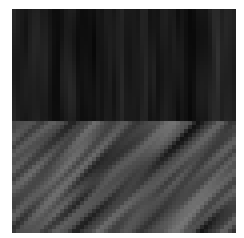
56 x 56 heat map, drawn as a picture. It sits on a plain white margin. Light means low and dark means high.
The table splits into 2 rows of 1 panel. Panel 1,1: very high, streaked downward, faint in contrast. Panel 2,1: high, slanting up to the right.
